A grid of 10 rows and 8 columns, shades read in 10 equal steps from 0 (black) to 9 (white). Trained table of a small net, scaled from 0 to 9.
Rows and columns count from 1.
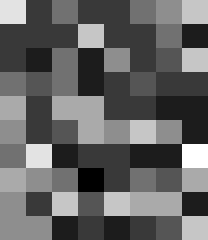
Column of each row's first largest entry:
1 4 8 1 1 6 8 1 3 8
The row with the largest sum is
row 9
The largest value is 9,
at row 7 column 8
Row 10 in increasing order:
1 1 2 2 3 5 5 7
